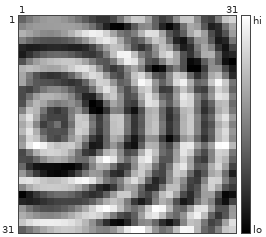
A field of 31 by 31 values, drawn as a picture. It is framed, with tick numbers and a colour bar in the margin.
Rings: centred on the middle left. Average level on the scale: 50%. Odd rows or columns: none. Ninth with the lowest average: top right.
